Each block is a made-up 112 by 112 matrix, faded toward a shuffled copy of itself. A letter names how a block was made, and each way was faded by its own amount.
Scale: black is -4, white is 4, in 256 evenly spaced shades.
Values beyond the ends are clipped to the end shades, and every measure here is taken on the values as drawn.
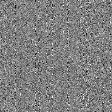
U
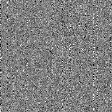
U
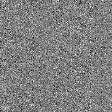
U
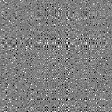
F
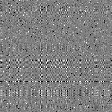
F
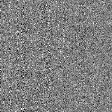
U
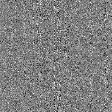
U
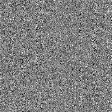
U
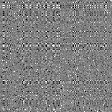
F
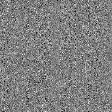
U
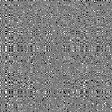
F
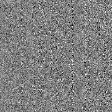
U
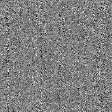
U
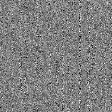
U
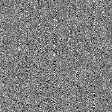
U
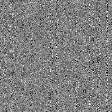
U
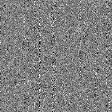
U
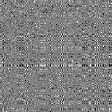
F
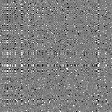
F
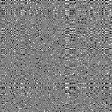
F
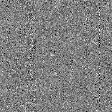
U
